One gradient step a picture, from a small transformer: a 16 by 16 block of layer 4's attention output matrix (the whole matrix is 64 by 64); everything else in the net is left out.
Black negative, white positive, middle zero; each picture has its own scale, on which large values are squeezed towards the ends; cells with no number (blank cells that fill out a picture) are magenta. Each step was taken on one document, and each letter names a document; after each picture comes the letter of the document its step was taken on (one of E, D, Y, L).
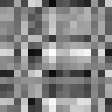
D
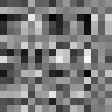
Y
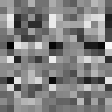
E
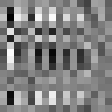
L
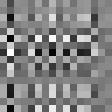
L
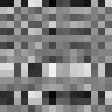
D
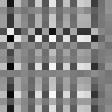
L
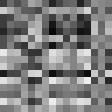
Y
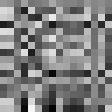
D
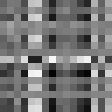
Y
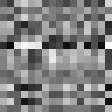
E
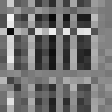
L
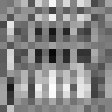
L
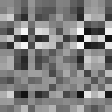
E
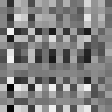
L
